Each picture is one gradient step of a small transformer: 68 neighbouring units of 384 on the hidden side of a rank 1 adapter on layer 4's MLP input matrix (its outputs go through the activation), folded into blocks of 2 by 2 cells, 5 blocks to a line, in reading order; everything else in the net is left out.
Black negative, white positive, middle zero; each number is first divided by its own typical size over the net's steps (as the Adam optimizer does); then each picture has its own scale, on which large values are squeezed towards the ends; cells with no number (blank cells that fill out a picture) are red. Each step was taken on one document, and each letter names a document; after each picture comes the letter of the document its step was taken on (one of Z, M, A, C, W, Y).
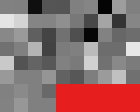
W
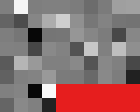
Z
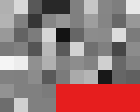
W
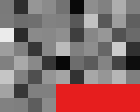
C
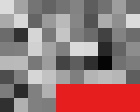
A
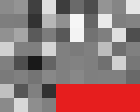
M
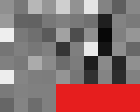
C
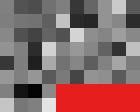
A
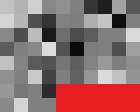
W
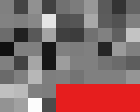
M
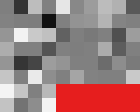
M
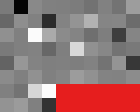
Z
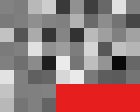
C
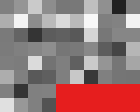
A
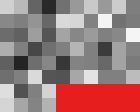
M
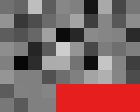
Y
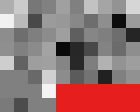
W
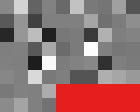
Y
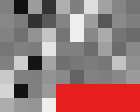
M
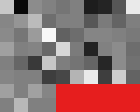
Y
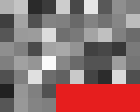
Y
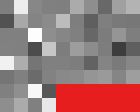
Z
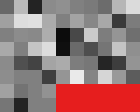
W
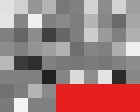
W
